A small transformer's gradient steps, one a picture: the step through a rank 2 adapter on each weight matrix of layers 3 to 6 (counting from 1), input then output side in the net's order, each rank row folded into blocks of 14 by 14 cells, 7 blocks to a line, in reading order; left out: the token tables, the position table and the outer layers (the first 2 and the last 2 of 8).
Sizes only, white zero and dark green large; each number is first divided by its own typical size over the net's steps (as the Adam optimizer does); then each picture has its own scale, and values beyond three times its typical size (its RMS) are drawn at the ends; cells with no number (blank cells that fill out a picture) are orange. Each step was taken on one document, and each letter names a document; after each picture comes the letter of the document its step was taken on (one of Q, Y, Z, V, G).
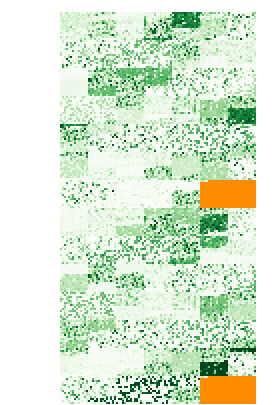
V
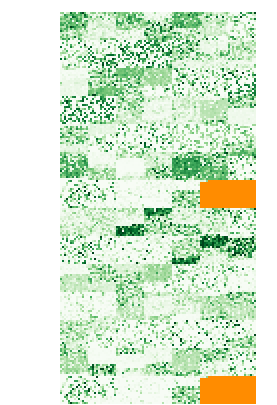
V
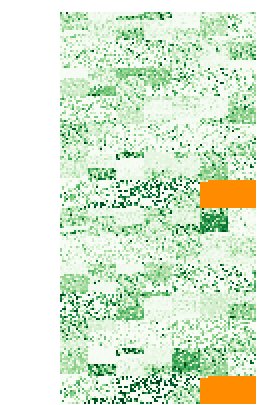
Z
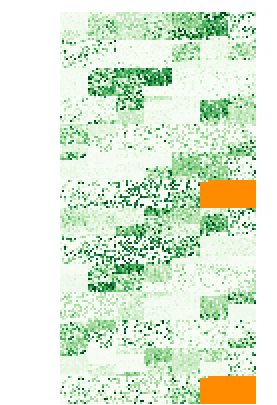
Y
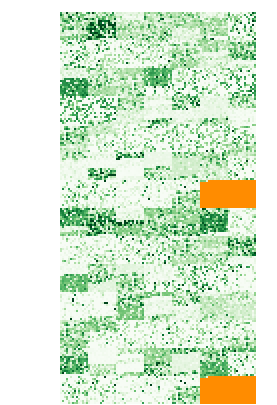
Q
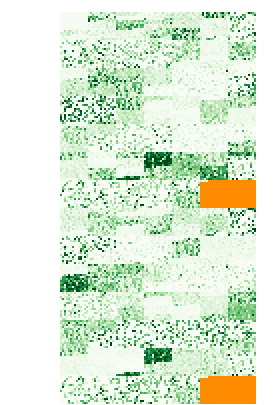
Y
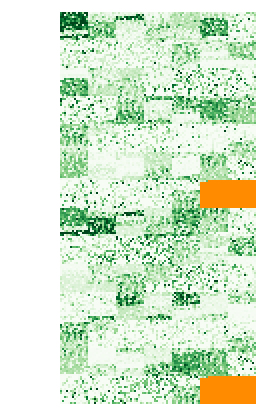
Z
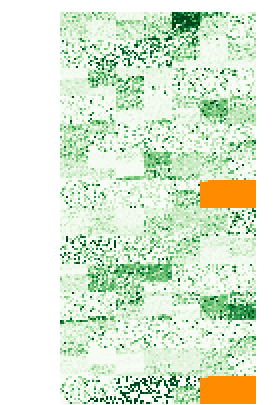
V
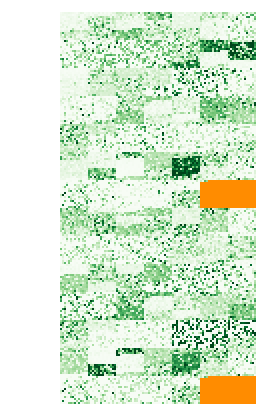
Q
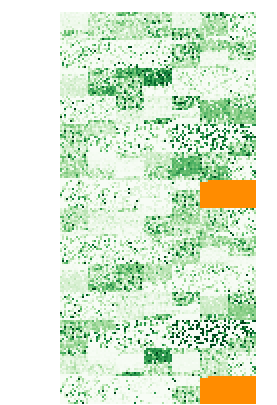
Y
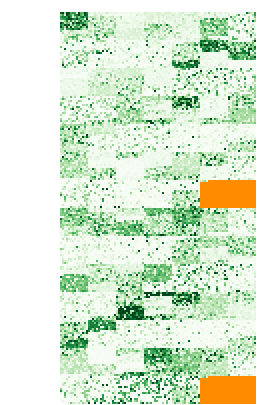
Z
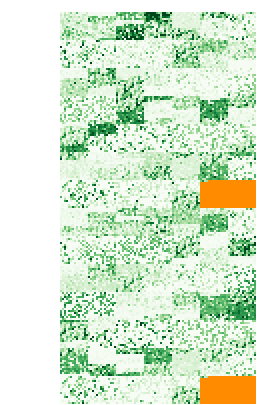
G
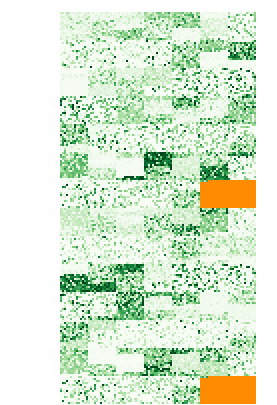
Z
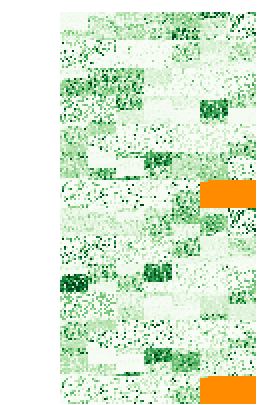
Y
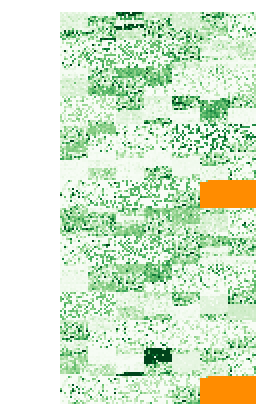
G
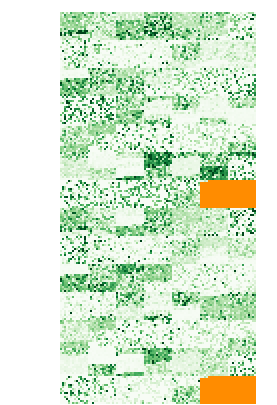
V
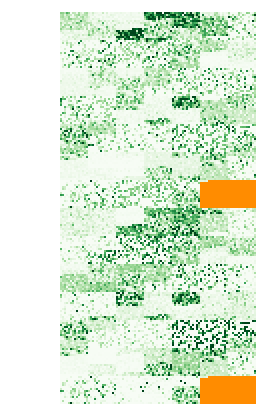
Z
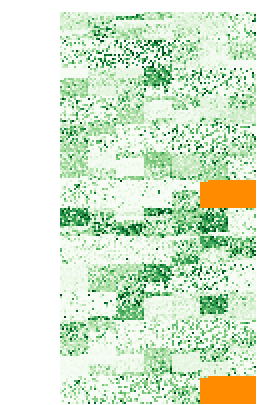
Q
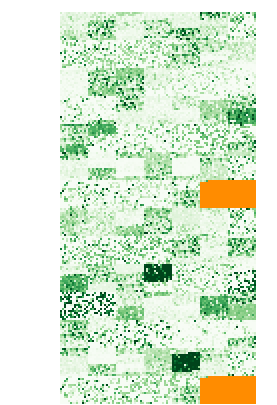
G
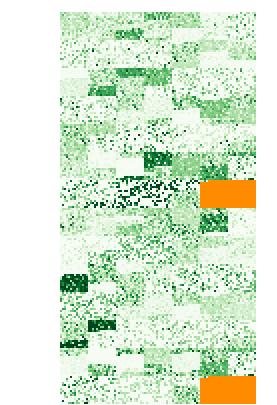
Q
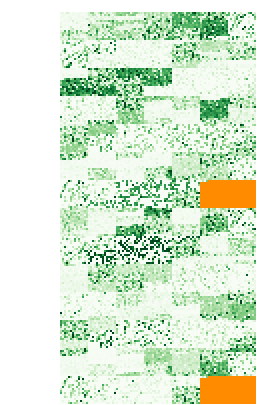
Y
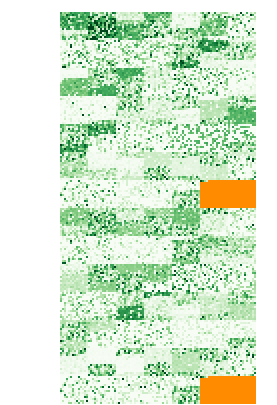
Q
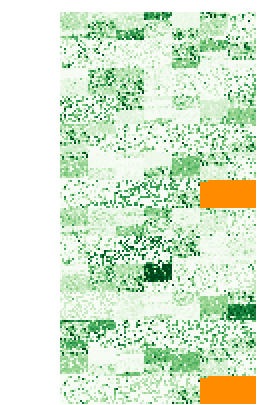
Y
